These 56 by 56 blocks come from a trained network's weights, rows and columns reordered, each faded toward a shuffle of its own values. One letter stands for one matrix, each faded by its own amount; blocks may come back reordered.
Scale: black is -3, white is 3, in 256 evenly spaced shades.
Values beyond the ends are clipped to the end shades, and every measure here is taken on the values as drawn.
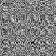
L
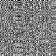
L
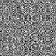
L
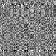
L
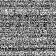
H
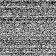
H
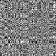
L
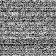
H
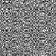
L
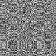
L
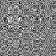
L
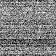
H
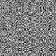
L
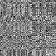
L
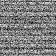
H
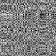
L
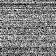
H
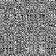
L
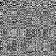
L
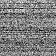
H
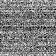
H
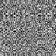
L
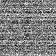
H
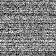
H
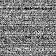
H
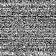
H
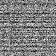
H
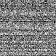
H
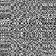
L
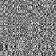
L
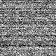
H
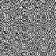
L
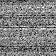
H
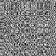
L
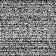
H
